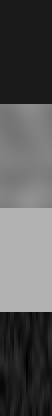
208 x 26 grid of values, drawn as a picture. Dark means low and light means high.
The table splits into 4 rows of 1 panel. Panel 1,1: very low, flat. Panel 2,1: middling, smooth, faint in contrast. Panel 3,1: high, flat. Panel 4,1: very low, streaked downward, faint in contrast.
